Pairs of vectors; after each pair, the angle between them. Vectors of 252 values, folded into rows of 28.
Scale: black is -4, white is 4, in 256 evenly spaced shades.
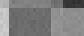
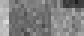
nearly parallel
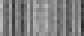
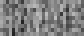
partly aligned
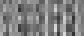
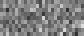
orthogonal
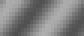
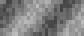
nearly opposite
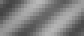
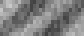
nearly opposite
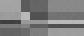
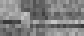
nearly parallel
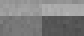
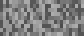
orthogonal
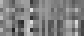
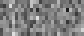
partly opposed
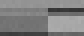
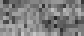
partly opposed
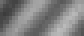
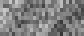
partly opposed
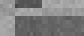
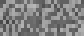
orthogonal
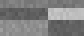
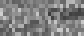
partly opposed
